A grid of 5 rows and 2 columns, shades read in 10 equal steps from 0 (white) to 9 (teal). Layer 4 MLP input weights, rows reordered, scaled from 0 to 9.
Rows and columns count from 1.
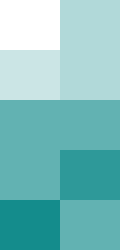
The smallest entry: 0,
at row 1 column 1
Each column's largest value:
9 8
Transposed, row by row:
0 2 6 6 9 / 3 3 6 8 6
